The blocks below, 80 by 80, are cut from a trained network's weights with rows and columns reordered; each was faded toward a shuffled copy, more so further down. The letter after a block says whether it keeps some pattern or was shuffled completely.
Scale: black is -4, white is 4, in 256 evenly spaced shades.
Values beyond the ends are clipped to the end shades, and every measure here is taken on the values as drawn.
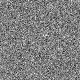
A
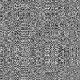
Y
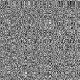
Y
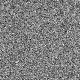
A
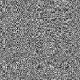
Y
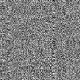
Y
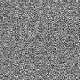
Y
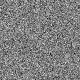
A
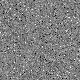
A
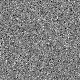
A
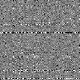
Y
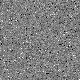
A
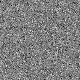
A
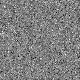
A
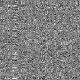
Y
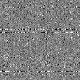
Y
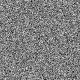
A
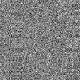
Y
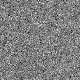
A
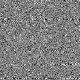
Y
